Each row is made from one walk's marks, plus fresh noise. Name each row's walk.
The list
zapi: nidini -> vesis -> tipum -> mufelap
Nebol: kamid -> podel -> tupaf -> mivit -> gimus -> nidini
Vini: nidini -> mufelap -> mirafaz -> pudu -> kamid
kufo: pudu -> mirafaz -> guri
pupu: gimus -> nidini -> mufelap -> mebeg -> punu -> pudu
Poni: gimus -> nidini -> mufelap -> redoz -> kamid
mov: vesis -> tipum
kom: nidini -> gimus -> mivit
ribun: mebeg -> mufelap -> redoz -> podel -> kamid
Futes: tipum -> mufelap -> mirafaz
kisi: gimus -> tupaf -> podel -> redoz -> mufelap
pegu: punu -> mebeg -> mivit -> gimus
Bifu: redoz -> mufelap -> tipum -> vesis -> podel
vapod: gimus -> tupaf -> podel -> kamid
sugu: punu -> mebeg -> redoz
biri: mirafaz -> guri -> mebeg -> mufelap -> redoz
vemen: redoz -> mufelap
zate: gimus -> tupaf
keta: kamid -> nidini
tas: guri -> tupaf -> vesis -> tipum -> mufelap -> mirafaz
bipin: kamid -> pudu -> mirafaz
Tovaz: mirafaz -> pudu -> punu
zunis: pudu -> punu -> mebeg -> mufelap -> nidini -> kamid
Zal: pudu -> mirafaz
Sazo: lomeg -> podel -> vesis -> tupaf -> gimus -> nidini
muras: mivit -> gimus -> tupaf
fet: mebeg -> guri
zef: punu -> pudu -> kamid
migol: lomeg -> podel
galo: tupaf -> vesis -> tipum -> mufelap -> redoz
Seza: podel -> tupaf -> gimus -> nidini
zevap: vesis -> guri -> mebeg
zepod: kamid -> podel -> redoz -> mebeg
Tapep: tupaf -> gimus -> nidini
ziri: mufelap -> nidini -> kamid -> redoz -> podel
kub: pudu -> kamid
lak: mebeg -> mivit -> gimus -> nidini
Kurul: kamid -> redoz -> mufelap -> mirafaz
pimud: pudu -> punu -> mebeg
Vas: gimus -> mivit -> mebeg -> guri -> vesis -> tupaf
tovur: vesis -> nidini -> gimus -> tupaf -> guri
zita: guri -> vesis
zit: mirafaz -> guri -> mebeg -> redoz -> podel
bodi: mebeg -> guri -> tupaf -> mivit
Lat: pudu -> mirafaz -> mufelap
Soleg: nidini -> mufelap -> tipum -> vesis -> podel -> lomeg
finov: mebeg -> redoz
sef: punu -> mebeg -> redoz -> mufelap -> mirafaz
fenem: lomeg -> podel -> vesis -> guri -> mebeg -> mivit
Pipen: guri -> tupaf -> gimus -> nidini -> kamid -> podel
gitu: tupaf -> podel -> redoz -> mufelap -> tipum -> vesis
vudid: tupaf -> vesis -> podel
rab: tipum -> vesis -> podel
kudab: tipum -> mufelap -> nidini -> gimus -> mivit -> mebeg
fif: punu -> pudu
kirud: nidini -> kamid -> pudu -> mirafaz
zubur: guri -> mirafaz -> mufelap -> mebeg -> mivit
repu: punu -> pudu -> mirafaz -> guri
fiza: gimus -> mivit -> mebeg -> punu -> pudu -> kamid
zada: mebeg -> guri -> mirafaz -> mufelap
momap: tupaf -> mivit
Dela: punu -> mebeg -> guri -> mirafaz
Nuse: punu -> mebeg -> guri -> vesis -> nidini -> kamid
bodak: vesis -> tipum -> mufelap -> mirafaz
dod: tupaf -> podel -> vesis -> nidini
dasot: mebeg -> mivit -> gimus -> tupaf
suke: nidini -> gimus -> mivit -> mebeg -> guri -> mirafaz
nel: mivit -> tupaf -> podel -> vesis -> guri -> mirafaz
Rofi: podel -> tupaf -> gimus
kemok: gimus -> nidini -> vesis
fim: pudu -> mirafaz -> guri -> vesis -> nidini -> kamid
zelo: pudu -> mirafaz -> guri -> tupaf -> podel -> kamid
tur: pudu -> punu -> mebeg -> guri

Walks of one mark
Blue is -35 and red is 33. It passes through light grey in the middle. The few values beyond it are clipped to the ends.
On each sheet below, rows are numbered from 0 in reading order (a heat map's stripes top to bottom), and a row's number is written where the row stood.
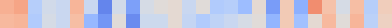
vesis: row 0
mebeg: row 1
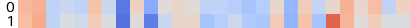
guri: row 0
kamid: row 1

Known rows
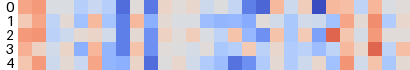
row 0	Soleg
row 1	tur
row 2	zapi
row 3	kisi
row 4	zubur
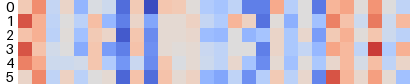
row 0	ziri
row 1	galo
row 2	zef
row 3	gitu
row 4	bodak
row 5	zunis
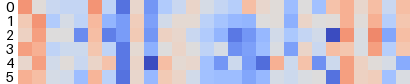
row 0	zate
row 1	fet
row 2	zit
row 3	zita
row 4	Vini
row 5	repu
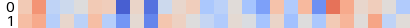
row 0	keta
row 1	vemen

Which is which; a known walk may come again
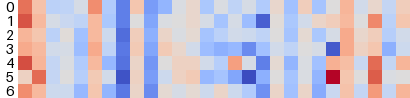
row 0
momap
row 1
tas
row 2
fif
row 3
repu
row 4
galo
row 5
Nuse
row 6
rab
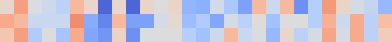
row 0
kirud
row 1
bodi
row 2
finov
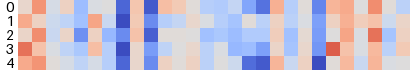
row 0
ziri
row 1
Seza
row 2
zepod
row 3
dod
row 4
Soleg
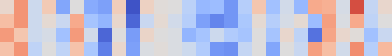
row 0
ribun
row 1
zubur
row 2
Tovaz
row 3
zevap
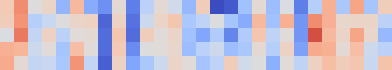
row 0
fenem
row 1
keta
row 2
zunis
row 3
zef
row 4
zate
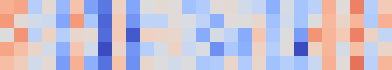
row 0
sugu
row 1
Rofi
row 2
Poni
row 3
Sazo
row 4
kisi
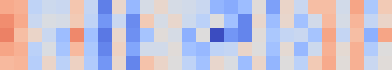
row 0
zita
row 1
bodak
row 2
nel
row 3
pimud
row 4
vemen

